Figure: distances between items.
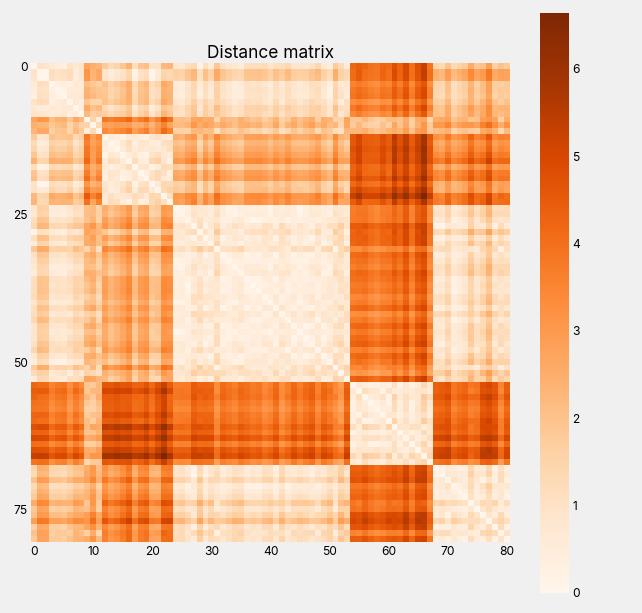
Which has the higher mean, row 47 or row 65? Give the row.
65
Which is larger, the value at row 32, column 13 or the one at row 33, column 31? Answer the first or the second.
the first
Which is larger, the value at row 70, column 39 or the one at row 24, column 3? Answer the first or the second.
the first
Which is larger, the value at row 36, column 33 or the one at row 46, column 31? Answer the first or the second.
the second
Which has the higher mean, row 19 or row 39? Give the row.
19
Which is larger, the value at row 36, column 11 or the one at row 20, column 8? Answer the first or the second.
the first
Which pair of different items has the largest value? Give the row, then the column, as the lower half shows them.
66, 22
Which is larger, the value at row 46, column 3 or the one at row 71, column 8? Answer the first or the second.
the second
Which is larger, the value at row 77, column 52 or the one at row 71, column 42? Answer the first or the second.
the first
